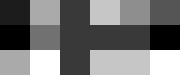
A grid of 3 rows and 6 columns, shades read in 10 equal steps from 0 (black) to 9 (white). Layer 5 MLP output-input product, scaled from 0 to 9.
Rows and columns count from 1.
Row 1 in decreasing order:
7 6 5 3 2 1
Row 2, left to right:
0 4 2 2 2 0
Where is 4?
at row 2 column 2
